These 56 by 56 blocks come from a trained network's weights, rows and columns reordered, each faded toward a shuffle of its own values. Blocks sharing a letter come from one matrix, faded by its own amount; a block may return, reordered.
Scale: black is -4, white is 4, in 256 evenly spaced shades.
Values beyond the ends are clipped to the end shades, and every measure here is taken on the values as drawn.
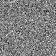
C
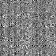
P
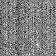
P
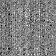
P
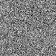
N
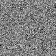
N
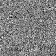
N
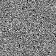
C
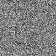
N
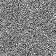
N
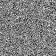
C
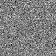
N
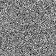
C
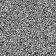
C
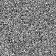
N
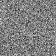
C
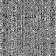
P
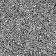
C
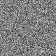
C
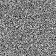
N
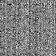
P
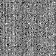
P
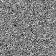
C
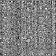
P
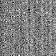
P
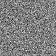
N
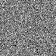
N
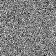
C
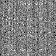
P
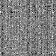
P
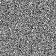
N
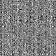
P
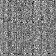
P
